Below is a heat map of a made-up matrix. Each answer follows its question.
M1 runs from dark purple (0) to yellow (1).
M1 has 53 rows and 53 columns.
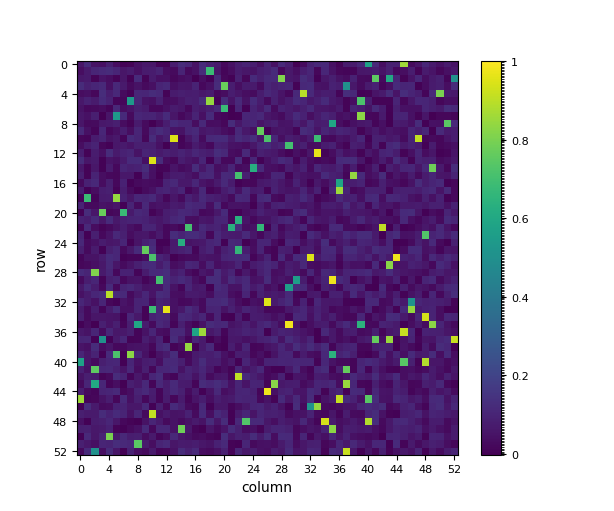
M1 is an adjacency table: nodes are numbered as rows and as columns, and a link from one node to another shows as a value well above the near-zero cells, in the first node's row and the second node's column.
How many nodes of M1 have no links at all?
1
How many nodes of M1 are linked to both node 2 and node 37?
3
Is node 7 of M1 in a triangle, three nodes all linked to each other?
yes
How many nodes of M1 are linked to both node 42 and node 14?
0
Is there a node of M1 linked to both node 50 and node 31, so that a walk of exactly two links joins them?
yes
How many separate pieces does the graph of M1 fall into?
7
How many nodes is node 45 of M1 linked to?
3
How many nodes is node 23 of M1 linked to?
1
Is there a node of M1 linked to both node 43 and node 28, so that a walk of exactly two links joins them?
yes
